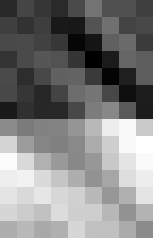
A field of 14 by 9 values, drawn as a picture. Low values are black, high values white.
The middle right is the roughest part. The top middle is the ninth with the lowest average. The grain runs diagonally down to the right. A horizontal seam about 50% of the way down splits the table, and the bottom part is higher.
